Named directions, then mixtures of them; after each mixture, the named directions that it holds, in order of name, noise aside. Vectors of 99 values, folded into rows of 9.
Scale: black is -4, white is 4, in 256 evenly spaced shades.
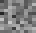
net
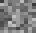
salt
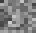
salt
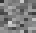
net, salt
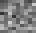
net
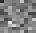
net, salt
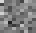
net, salt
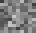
salt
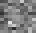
net, salt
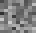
net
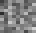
net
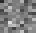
net, salt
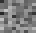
net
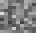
net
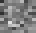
net, salt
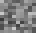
net
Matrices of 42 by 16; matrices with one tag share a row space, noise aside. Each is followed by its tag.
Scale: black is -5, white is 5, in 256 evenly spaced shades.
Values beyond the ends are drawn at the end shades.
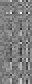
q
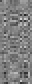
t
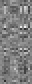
t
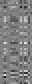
t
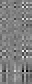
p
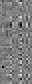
q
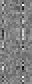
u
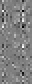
u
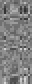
t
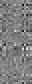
p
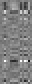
t
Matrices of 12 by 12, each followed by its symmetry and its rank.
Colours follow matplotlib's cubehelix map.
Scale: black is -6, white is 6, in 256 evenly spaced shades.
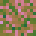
neither, full rank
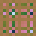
symmetric, rank one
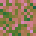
neither, full rank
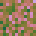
neither, full rank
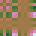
symmetric, rank one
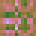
neither, rank two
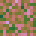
antisymmetric, full rank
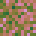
neither, full rank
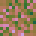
antisymmetric, full rank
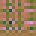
neither, rank two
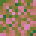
symmetric, full rank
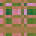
neither, rank one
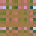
neither, rank one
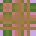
symmetric, rank one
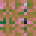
neither, rank two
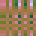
neither, rank one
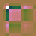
symmetric, rank one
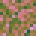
antisymmetric, full rank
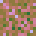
symmetric, full rank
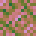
symmetric, full rank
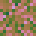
antisymmetric, full rank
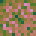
symmetric, full rank
